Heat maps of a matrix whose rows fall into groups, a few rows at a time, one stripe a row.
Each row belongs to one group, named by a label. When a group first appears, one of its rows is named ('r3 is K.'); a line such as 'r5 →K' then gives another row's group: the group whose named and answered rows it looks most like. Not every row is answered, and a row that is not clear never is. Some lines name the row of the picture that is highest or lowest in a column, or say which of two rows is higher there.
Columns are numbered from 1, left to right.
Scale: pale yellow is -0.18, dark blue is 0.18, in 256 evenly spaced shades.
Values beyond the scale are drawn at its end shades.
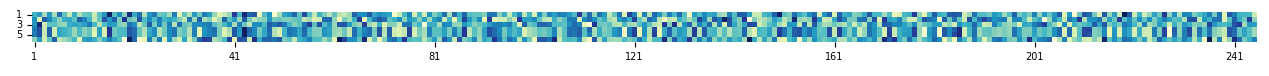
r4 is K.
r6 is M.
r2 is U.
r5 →K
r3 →M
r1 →K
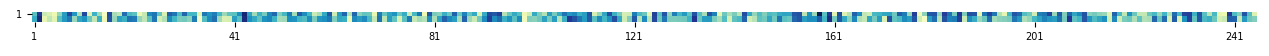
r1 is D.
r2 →K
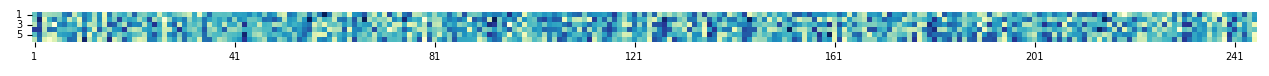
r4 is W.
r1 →K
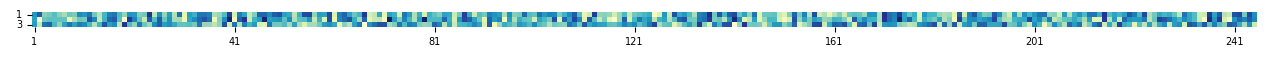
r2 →M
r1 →M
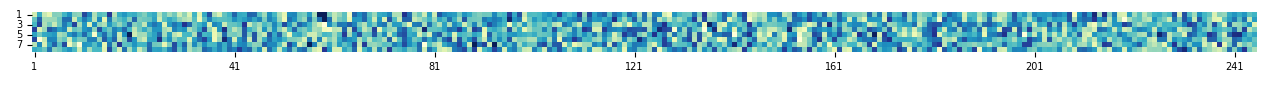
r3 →D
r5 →U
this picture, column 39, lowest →3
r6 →M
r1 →K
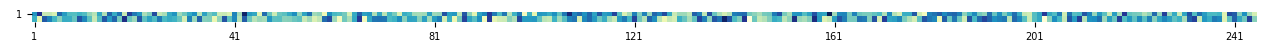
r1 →K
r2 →U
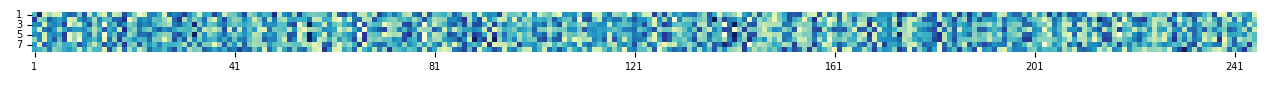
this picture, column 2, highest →1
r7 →U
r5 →W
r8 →D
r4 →U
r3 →W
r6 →W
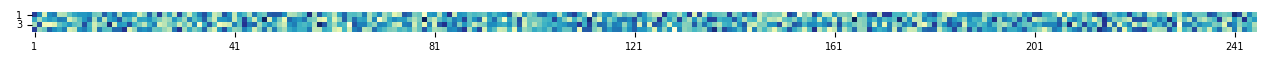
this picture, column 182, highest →1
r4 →W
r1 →M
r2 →W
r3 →K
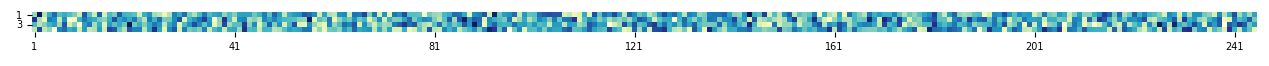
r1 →W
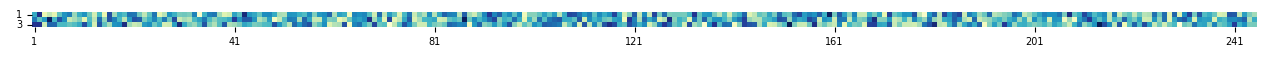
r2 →K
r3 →W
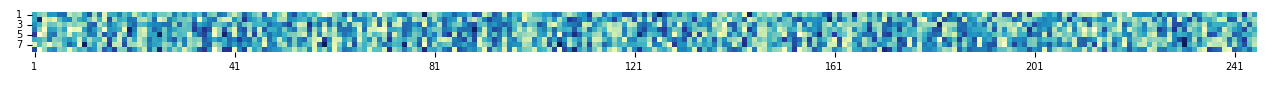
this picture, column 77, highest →3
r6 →D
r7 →D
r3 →M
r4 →M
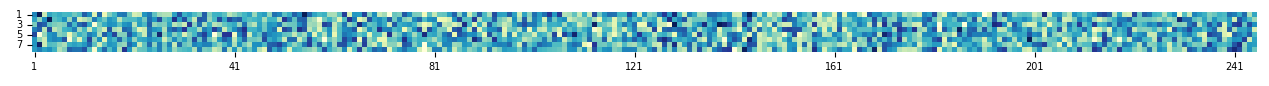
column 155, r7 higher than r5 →Yes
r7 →M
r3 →U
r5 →M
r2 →D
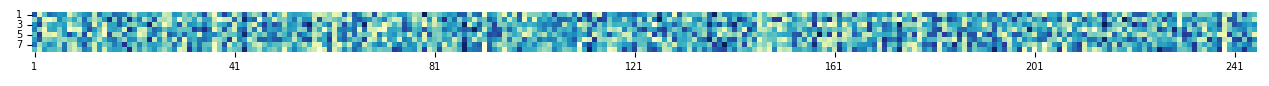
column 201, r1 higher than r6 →No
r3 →W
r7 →U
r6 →M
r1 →W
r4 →M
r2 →K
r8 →U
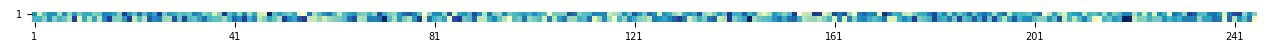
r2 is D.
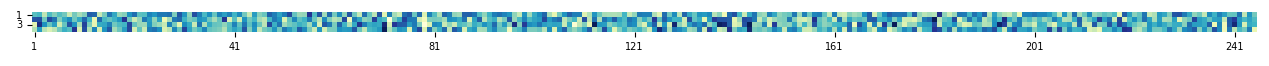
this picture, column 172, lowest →4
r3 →U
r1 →M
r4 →D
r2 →W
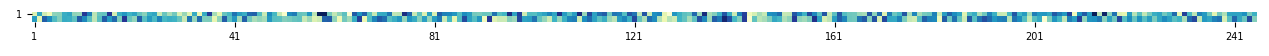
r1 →K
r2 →U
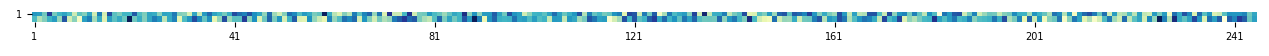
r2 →U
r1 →K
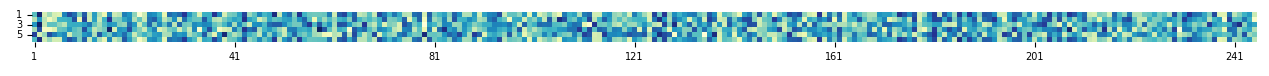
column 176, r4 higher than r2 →Yes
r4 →K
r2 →D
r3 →M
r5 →W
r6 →D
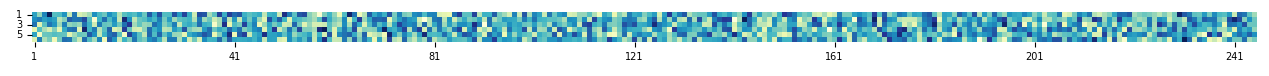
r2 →U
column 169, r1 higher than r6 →Yes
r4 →D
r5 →M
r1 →D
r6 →K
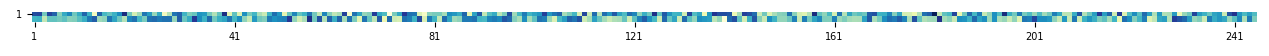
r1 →W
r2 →M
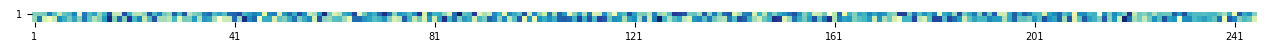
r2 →K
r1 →D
